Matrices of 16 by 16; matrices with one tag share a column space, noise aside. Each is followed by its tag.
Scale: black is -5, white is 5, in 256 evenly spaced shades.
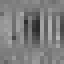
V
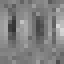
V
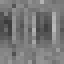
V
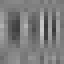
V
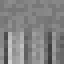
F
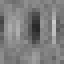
V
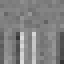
F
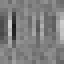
V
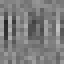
V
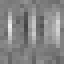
V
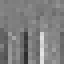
F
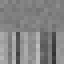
F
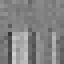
F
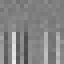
F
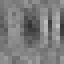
V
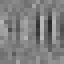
V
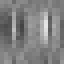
V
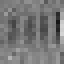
V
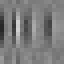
V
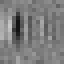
V
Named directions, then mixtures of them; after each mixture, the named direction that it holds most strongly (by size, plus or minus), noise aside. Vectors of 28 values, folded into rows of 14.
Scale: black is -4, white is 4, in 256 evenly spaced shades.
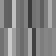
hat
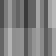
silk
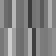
hat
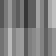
silk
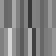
hat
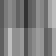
silk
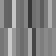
hat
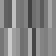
hat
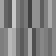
hat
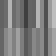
silk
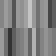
hat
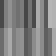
silk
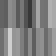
silk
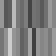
hat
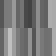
silk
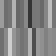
hat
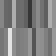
hat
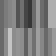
silk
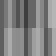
silk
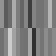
hat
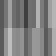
silk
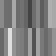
hat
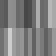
silk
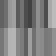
silk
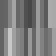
silk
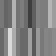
hat
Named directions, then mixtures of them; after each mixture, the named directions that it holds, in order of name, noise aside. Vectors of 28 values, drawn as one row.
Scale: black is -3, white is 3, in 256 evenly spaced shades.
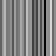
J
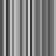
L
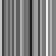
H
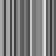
H, J, L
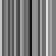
H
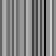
J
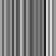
H, J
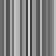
L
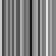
H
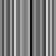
H, J, L
